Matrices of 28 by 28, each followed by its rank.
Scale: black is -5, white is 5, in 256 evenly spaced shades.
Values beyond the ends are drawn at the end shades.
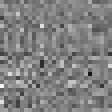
five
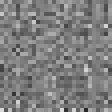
five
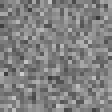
full rank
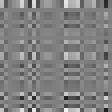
one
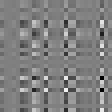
one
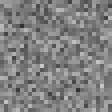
full rank
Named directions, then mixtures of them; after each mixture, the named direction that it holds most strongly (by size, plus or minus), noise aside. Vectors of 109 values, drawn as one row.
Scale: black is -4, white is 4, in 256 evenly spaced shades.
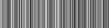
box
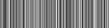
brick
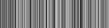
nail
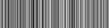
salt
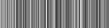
nail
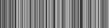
nail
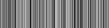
nail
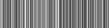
box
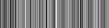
nail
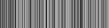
nail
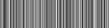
brick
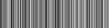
box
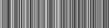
box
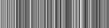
nail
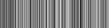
nail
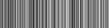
salt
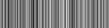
salt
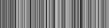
nail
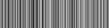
salt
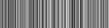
salt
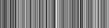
nail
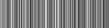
box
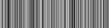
salt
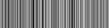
salt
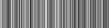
box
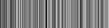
nail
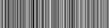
salt
